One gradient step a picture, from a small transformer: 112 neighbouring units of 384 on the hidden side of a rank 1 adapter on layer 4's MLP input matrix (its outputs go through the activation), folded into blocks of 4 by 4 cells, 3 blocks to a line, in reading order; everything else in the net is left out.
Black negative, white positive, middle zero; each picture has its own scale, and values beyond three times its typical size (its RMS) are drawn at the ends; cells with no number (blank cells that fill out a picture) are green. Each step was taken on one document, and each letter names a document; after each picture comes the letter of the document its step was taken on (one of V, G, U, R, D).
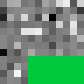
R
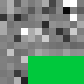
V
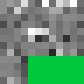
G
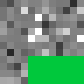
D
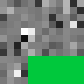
R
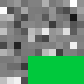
G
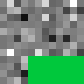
V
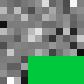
V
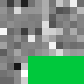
G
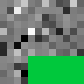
G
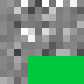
G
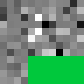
D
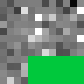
D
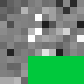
D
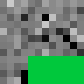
V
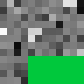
R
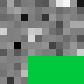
R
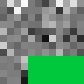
G
